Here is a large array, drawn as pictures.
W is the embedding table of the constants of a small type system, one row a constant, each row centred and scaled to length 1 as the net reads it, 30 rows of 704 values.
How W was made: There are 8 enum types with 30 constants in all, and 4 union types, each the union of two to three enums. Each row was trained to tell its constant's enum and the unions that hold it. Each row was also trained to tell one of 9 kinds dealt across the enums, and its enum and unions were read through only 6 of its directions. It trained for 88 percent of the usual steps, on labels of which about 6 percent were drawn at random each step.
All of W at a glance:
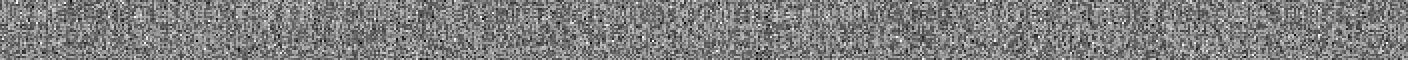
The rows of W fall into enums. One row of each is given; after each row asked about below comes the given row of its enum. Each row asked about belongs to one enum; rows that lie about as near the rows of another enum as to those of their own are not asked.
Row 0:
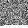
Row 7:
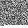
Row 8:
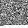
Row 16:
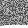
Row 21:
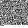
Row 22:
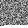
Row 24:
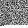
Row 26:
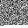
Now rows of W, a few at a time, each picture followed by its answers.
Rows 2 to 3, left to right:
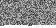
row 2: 22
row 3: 24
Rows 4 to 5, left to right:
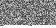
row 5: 7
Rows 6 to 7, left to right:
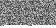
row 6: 21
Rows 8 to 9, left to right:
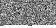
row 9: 7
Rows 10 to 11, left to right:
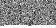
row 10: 7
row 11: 0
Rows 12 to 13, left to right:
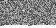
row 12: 24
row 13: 24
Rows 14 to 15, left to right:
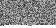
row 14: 24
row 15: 21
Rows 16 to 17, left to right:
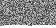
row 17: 7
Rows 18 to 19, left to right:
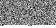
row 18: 26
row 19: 16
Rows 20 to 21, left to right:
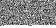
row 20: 16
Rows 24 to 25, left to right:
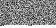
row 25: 26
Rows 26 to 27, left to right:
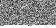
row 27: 21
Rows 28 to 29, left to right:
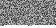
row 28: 26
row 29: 21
